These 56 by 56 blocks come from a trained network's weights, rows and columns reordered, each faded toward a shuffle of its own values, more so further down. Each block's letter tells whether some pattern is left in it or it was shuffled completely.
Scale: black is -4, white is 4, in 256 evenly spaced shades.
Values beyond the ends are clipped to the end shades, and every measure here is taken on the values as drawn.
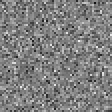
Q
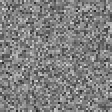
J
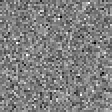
J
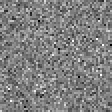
J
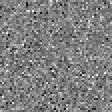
J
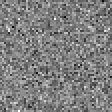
Q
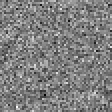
Q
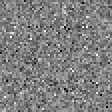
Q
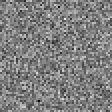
Q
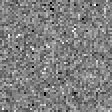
Q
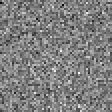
J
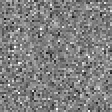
J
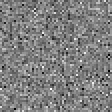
Q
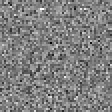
Q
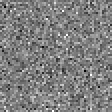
J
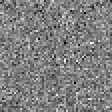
Q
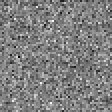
J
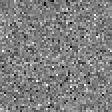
Q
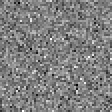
J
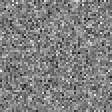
J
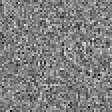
Q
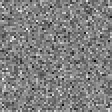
Q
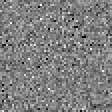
Q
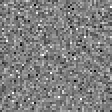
J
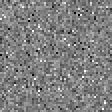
J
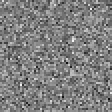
J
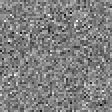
Q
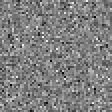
J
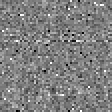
Q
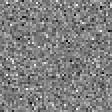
Q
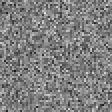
J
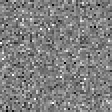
Q
